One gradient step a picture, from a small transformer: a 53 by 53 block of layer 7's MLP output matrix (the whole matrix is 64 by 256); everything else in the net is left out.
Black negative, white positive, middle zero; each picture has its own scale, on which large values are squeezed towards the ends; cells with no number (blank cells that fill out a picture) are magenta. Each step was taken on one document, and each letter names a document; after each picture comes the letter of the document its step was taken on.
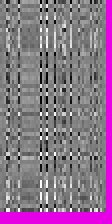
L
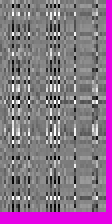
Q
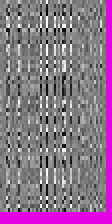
L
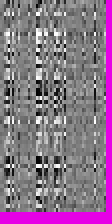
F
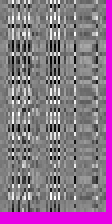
Q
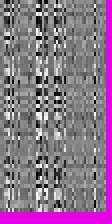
F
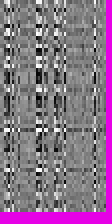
F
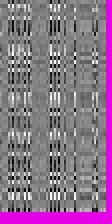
Q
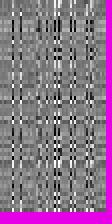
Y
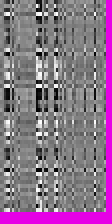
F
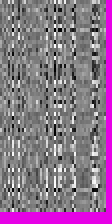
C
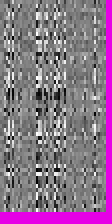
F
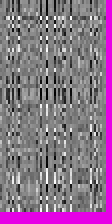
L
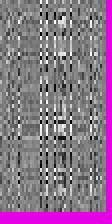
L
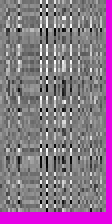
L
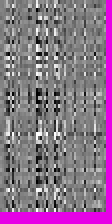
F
